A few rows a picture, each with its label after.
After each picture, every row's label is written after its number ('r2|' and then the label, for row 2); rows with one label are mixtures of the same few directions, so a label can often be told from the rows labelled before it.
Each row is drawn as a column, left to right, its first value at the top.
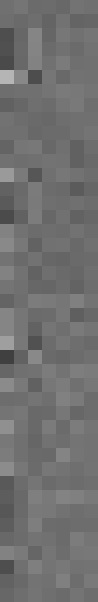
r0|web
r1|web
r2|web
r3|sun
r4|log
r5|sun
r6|sun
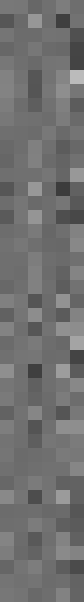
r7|sun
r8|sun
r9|sun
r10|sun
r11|sun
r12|web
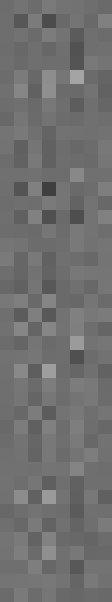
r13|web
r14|sun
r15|sun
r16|sun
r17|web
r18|web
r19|log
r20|sun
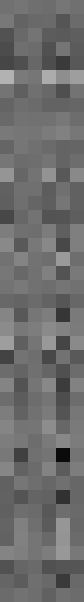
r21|web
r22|log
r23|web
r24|web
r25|log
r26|web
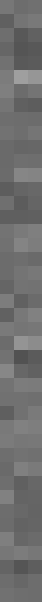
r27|sun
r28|web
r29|web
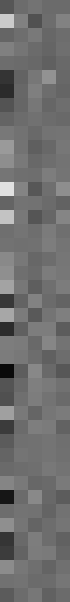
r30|sun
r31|sun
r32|sun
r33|web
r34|sun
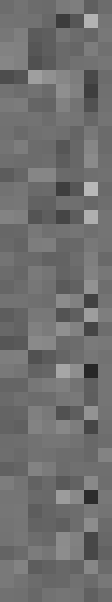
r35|web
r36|web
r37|web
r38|web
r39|sun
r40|sun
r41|sun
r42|log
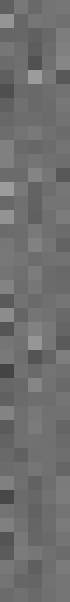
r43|sun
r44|log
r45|web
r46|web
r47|web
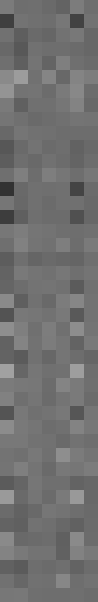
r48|sun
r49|web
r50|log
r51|web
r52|log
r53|sun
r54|web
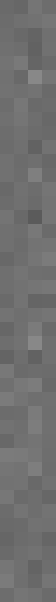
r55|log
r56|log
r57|web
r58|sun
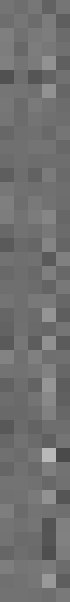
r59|web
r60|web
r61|web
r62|log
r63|log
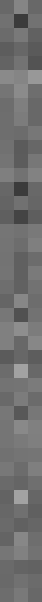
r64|web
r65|sun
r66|web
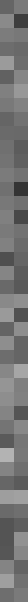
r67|log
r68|sun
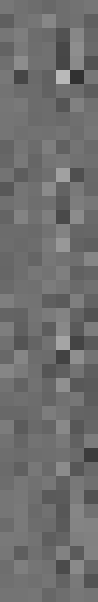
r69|sun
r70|web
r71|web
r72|sun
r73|web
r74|web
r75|log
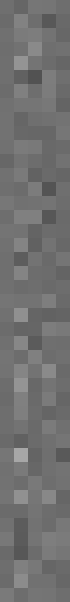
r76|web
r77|log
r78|web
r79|sun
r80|log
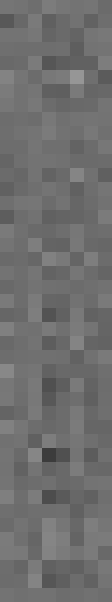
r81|sun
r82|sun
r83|log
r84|log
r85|log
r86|web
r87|log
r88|web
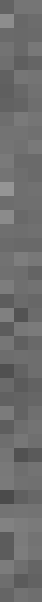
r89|sun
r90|log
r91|log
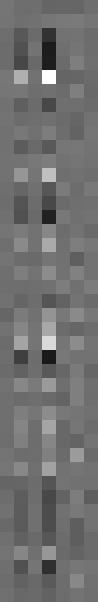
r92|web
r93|web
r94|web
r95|web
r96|sun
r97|log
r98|sun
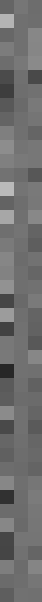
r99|sun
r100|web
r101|web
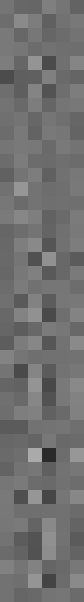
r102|web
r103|sun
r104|log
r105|log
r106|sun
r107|log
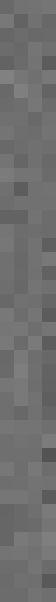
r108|web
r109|sun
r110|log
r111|log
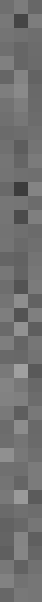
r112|log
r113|sun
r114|sun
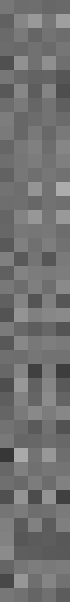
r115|log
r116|log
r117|sun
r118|log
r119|sun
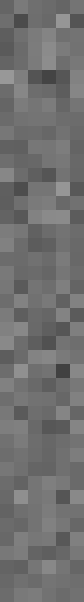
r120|web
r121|sun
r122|web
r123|web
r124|sun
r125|sun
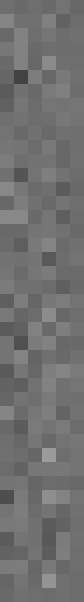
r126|sun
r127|web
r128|web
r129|log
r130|sun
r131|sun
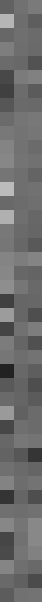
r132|sun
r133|log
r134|log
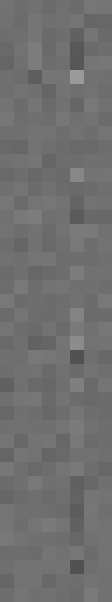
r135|log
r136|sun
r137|web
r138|log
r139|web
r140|web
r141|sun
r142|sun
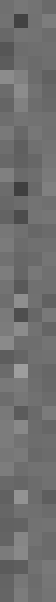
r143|web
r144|sun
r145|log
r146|sun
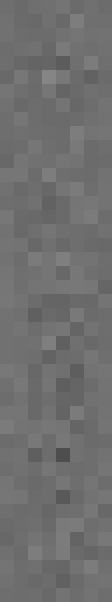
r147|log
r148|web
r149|log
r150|web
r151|log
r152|sun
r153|web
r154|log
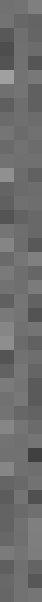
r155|web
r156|sun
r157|log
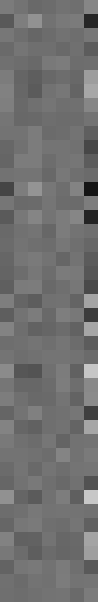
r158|sun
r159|sun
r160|sun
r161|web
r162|log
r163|sun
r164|sun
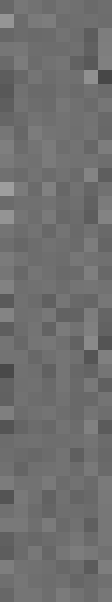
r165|sun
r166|web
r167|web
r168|sun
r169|sun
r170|log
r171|web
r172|web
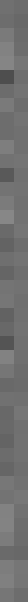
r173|web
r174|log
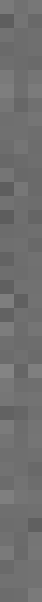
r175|sun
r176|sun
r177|sun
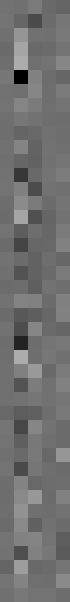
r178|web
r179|web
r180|sun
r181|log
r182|log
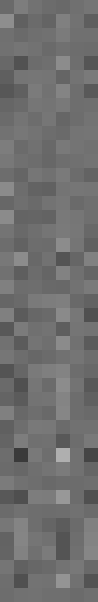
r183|sun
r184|log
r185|sun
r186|sun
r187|log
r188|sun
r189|log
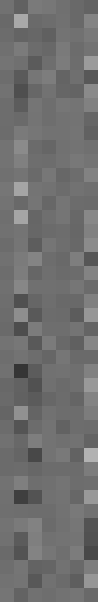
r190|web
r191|sun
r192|log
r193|web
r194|web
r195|log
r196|log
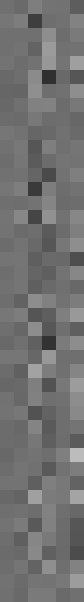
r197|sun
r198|sun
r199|sun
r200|web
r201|log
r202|log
